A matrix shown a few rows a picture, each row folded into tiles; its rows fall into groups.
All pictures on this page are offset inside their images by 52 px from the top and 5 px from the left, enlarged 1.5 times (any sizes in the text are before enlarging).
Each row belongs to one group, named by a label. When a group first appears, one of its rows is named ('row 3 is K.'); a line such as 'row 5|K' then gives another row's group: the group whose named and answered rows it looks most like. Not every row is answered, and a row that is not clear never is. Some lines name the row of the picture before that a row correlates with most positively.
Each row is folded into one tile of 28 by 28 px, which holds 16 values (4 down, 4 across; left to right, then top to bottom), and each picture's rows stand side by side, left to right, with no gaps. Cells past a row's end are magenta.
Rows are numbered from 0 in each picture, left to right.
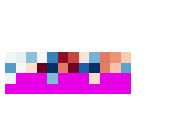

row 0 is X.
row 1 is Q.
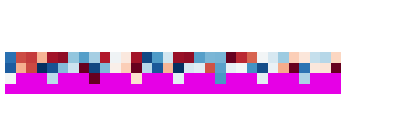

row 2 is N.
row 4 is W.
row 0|Q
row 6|X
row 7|X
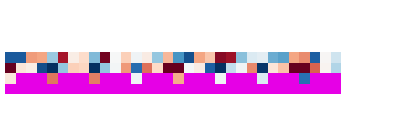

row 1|N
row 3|X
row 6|X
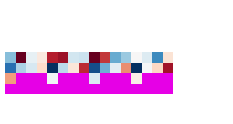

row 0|N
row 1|W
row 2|W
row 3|X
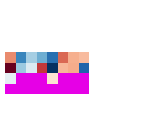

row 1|Q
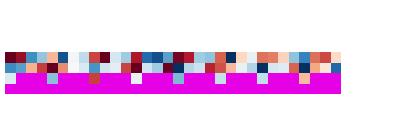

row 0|W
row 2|W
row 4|W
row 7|Q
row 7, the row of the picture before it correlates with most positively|1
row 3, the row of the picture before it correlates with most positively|0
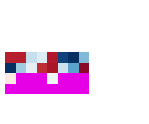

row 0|W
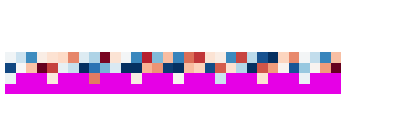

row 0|X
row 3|Q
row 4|Q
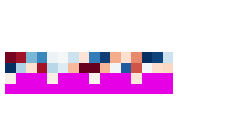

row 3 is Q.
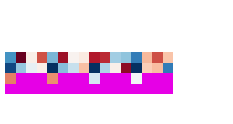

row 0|N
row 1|N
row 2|W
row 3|Q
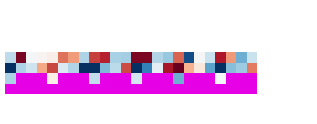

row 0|N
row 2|W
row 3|W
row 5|W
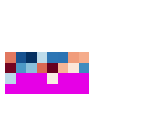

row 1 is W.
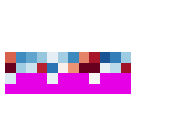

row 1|X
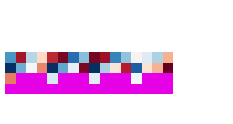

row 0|N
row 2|W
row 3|X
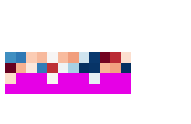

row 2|Q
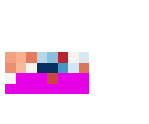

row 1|N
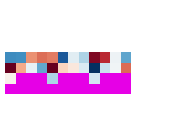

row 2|W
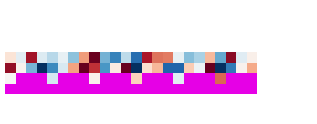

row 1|X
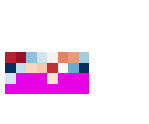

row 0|W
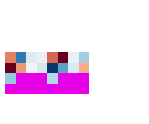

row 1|W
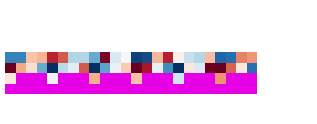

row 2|N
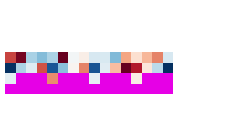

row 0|W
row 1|N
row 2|X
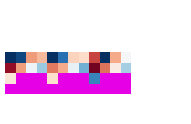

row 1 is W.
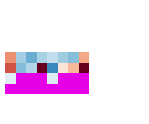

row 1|X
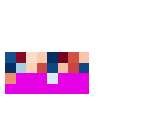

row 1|Q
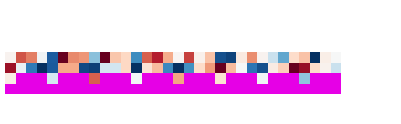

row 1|Q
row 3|Q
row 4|N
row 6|X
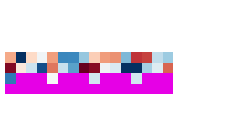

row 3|W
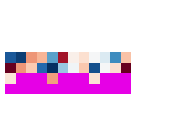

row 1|N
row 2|X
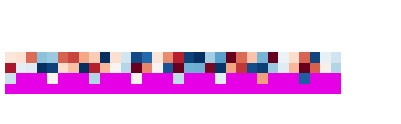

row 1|Q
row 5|Q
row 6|N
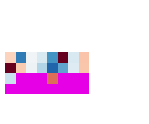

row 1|N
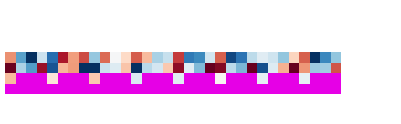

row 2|N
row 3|W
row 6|X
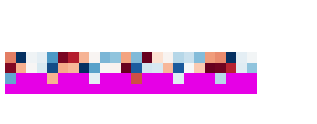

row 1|Q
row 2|X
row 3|N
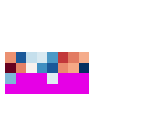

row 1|Q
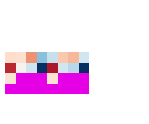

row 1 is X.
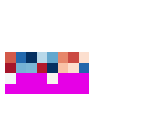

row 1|Q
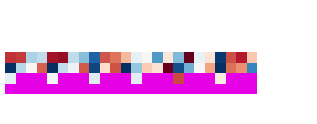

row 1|W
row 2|Q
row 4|N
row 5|Q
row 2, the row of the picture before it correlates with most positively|1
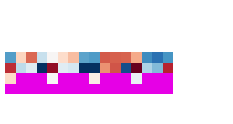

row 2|Q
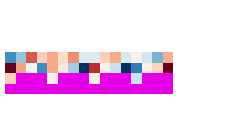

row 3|X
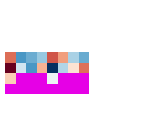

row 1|W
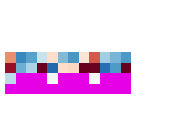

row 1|X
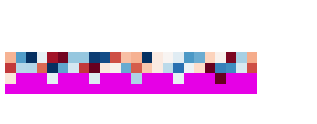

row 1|W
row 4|X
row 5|N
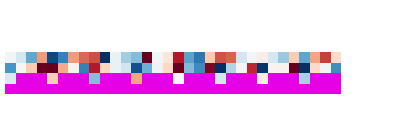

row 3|N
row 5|W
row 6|X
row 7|Q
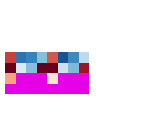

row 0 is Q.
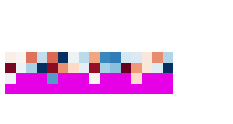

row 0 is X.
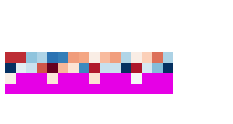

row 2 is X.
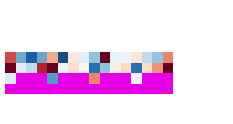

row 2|N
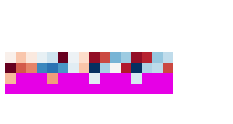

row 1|N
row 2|W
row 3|W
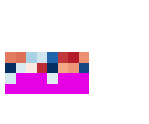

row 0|W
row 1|Q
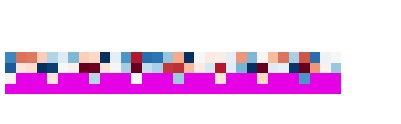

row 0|Q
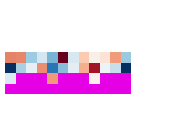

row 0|W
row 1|N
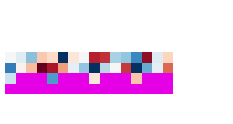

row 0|X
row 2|W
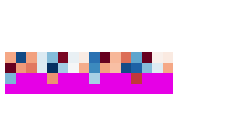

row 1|N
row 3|N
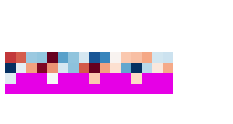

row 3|W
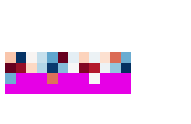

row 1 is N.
